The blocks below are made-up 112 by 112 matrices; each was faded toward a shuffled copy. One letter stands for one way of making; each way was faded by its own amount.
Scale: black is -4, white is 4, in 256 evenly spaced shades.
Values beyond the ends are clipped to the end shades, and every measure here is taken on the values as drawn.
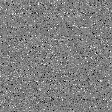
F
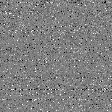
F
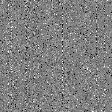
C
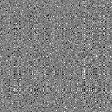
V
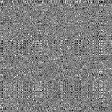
V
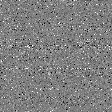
F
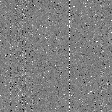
C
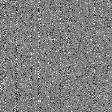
C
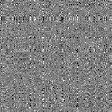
V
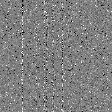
C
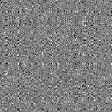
V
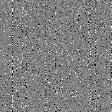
C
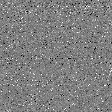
F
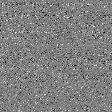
F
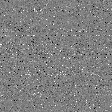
F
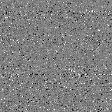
F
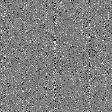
C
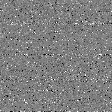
F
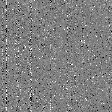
C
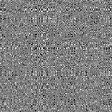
V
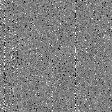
C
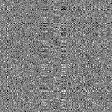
V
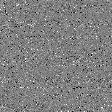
F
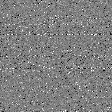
F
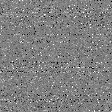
F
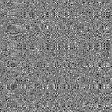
V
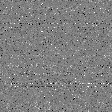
F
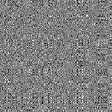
V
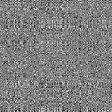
V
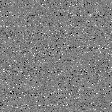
F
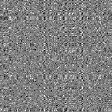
V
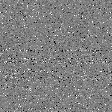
F
